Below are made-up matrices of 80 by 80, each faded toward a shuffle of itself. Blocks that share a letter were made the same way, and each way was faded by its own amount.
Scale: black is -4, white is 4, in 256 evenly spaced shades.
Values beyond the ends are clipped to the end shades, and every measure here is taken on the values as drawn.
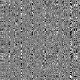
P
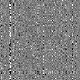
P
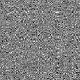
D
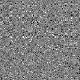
D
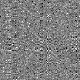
D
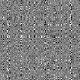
P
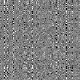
P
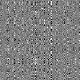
P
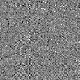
D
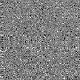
D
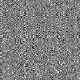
D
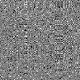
D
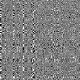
P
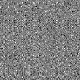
D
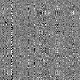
P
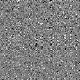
D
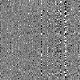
P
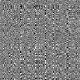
P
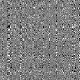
P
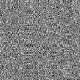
D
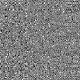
D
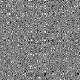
D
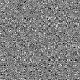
D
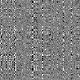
P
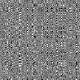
P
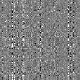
P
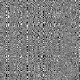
P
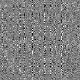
P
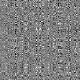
P
